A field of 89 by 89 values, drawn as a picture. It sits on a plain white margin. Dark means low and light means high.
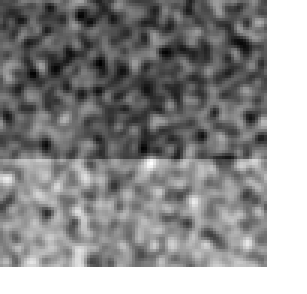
The bottom left is the ninth with the highest average. The bottom part is higher, past a seam about 60% of the way down. The texture is blotchy. There are no regular stripes.
